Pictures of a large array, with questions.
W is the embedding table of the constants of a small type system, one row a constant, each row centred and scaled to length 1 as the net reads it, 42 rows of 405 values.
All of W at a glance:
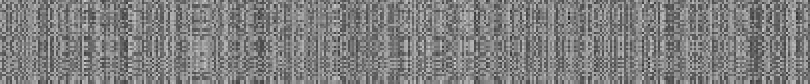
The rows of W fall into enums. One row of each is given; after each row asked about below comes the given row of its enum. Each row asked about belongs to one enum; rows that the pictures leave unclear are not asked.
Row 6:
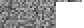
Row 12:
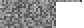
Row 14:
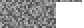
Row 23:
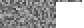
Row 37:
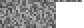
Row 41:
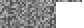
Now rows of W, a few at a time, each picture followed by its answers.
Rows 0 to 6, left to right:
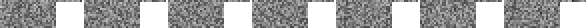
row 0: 12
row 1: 23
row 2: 14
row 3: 14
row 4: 41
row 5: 37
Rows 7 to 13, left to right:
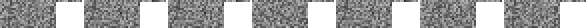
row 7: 41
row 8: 6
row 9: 6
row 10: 14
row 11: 6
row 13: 41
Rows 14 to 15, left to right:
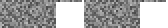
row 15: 14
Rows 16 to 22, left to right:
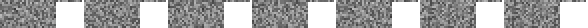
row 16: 23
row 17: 14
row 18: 37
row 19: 37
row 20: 23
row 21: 41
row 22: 41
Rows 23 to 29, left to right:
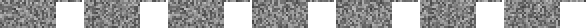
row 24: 41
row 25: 23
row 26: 37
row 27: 37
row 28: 41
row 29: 12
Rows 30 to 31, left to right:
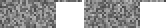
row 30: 37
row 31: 12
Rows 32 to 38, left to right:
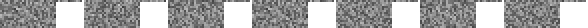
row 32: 23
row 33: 12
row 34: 37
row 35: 23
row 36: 14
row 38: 14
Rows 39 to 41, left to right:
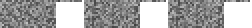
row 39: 14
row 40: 41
